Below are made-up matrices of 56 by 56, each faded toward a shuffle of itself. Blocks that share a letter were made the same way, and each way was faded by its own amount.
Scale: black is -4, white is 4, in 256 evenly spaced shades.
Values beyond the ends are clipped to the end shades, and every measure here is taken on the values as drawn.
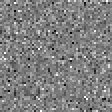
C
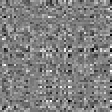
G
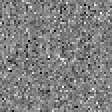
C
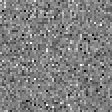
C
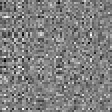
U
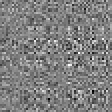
G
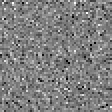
C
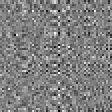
G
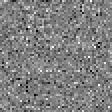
C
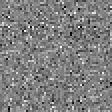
C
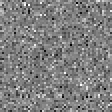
C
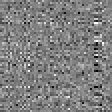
U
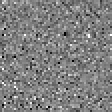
C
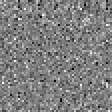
C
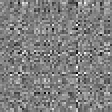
G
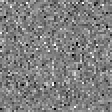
C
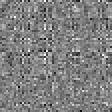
U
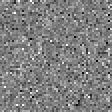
C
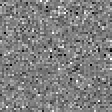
C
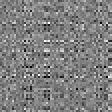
G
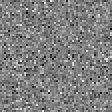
C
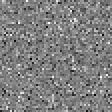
C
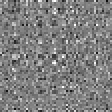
U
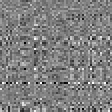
G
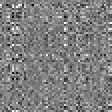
G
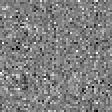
C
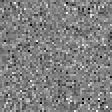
C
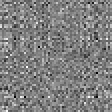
U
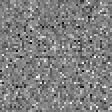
C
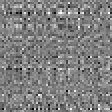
G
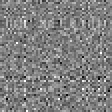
U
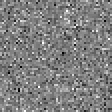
C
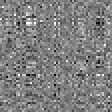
U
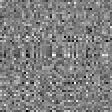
U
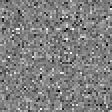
C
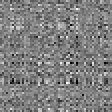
G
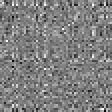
U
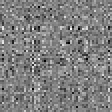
U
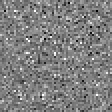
C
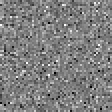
C
